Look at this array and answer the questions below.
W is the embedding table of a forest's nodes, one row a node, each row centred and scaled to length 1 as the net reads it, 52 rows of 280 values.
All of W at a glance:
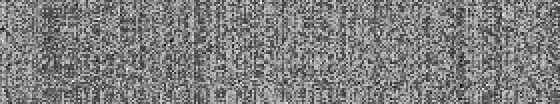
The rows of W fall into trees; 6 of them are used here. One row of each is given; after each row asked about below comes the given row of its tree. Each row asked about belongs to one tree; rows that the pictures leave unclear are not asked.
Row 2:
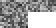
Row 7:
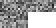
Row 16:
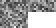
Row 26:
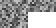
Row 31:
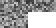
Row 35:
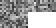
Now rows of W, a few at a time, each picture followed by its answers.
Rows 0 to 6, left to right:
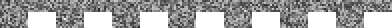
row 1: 26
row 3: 16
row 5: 35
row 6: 16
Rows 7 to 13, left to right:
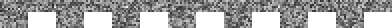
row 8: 16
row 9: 26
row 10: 31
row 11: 26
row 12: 16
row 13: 26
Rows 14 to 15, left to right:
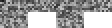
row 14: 31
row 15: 31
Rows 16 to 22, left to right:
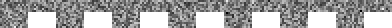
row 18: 26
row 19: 2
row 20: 26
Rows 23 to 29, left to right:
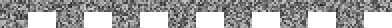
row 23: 7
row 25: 7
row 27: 16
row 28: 16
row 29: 16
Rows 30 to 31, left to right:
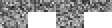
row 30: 31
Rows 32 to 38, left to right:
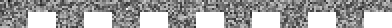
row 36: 16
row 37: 26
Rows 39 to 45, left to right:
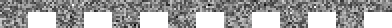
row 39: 31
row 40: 26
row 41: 2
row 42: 35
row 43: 31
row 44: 2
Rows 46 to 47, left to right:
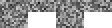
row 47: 16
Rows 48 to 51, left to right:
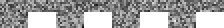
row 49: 31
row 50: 16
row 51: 31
